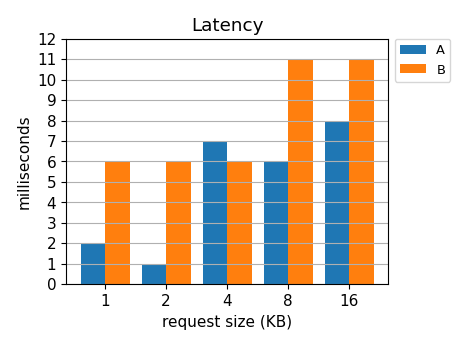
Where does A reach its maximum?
16
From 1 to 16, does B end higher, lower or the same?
higher
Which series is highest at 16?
B
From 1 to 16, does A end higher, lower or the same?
higher
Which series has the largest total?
B
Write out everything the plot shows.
Title: Latency
x-axis: request size (KB), ticks 1 2 4 8 16
y-axis: milliseconds, ticks 0 1 2 3 4 5 6 7 8 9 10 11 12
Legend: A, B
Values:
A: 2 1 7 6 8
B: 6 6 6 11 11
